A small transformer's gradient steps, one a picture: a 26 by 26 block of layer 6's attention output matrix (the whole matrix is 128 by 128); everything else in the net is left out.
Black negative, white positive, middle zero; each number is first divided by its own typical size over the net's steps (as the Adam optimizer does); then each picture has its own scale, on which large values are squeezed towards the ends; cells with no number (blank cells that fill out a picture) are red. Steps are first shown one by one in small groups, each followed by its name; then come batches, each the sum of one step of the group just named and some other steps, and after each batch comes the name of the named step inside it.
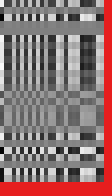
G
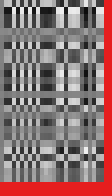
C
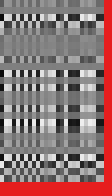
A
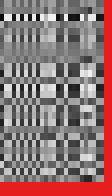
A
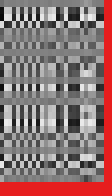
A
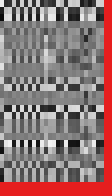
G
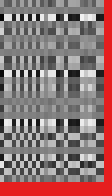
A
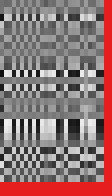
A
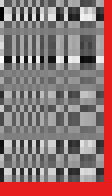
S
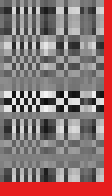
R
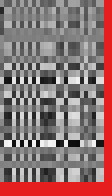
R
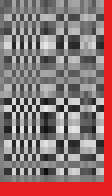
R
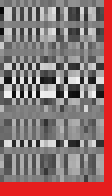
R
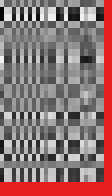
S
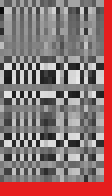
R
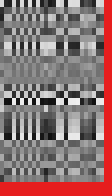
R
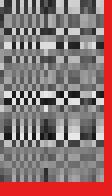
R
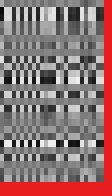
S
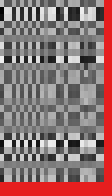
S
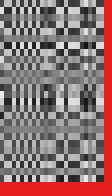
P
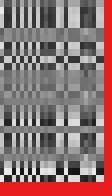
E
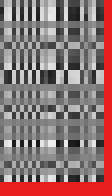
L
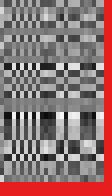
E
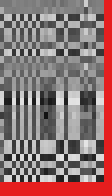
P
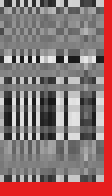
E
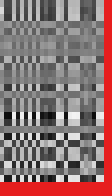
E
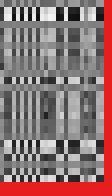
L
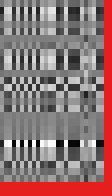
L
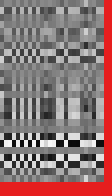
P
